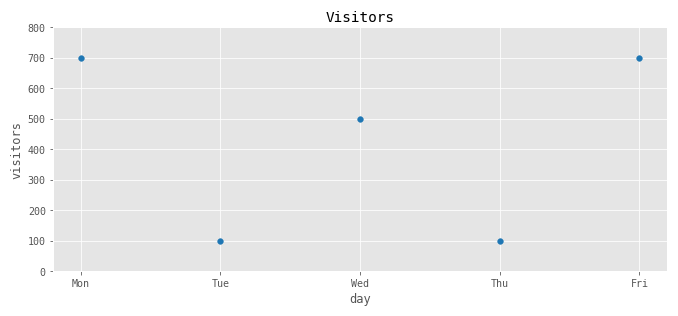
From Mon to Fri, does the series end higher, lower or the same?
the same
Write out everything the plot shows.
Title: Visitors
x-axis: day, ticks Mon Tue Wed Thu Fri
y-axis: visitors, ticks 0 100 200 300 400 500 600 700 800
Values:
700 100 500 100 700
